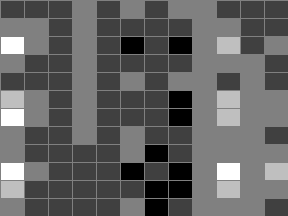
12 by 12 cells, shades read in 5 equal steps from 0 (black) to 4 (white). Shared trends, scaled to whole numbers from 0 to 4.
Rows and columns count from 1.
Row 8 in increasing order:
1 1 1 1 1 1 2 2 2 2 2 2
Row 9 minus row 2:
0 -1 0 -1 0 1 -1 0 0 0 1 1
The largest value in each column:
4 2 1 2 1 2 1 2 2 4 2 3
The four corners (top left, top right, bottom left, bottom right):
1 1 2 1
